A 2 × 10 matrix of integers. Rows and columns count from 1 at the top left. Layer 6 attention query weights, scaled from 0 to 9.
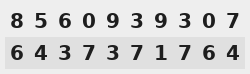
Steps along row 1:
down up down up down up down down up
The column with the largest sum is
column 1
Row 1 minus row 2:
2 1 3 -7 6 -4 8 -4 -6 3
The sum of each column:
14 9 9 7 12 10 10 10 6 11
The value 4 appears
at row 2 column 2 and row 2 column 10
